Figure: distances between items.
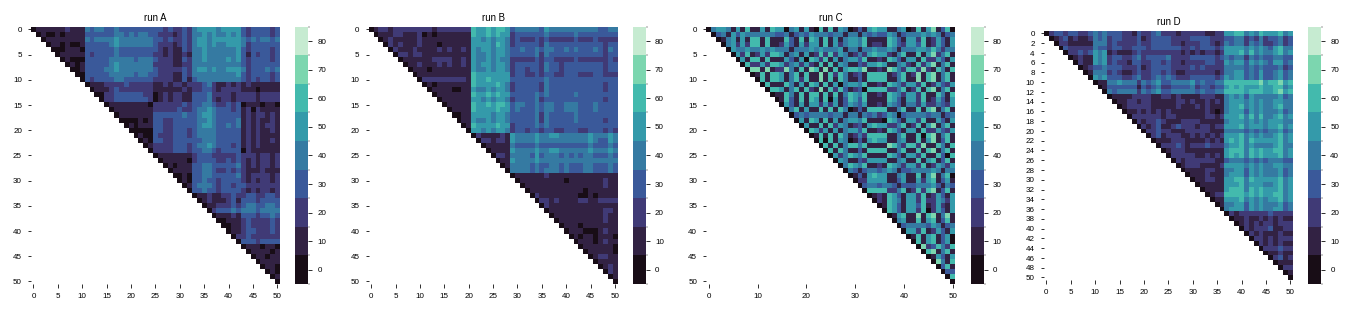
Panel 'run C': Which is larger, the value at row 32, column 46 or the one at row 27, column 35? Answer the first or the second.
the first
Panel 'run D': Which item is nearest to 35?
16
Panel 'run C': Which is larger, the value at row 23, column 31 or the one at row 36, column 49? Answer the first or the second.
the first
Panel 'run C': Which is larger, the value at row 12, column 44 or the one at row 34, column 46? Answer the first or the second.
the second
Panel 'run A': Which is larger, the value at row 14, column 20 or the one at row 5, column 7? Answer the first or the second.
the first
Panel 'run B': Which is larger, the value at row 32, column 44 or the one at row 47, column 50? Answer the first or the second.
the second
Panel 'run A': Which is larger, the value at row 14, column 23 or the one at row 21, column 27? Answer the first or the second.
the first
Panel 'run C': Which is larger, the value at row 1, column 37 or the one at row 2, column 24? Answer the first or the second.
the second
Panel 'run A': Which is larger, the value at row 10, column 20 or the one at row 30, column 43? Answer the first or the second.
the first
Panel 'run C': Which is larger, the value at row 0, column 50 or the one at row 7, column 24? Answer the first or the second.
the second
